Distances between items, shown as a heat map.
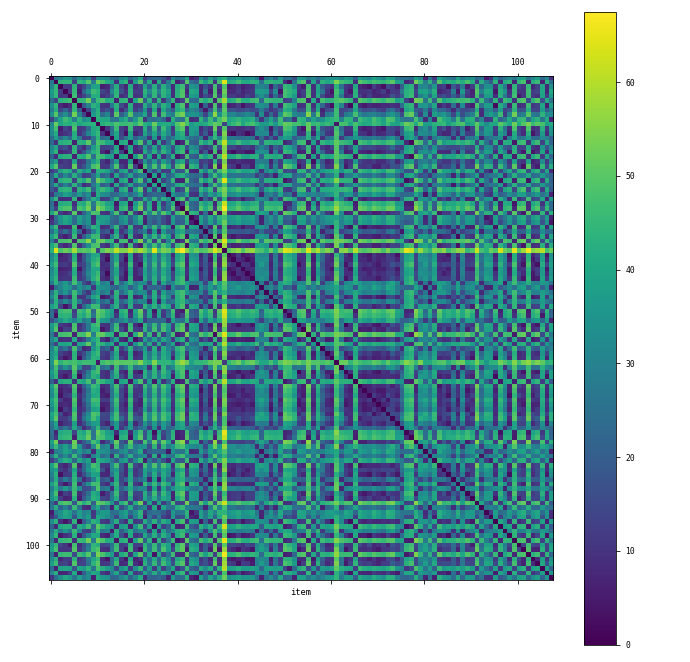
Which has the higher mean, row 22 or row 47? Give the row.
22
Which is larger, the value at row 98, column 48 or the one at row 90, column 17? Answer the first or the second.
the second
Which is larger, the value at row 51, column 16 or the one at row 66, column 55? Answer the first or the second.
the second
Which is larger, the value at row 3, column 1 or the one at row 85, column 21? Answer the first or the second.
the first
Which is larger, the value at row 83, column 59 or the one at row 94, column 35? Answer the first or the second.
the second
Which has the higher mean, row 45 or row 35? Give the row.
35
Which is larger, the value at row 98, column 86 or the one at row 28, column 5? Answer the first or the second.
the first
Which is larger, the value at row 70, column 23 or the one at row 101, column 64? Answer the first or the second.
the first
